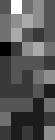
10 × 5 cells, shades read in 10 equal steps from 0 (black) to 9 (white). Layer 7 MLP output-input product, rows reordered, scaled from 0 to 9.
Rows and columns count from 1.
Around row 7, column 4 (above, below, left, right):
4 1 2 1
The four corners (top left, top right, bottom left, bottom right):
3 3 2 5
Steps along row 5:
up same same down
